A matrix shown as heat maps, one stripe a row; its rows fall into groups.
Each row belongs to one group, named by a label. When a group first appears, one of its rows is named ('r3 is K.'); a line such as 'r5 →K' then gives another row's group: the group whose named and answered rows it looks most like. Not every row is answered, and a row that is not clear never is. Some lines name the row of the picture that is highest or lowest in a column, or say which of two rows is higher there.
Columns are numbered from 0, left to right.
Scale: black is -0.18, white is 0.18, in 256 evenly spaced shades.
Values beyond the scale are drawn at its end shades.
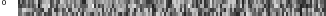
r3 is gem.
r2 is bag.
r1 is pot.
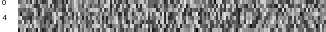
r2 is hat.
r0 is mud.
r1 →bag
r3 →gem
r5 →gem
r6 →bag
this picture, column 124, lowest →4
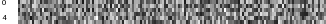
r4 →gem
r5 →bag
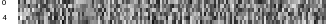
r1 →mud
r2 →hat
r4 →bag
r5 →bag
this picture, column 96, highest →0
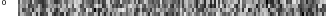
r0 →mud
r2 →pot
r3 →mud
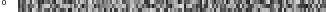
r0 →hat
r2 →hat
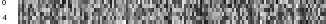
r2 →pot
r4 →hat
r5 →pot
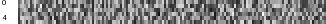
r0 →gem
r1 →gem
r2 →mud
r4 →bag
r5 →gem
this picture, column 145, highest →4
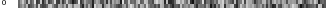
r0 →gem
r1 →mud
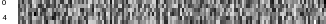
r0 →hat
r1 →hat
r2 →mud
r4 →hat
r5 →hat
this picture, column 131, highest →3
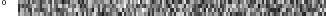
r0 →bag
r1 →pot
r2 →mud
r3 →gem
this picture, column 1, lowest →1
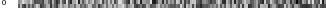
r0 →bag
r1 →pot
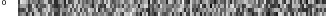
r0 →bag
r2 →pot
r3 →bag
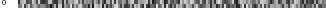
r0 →mud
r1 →gem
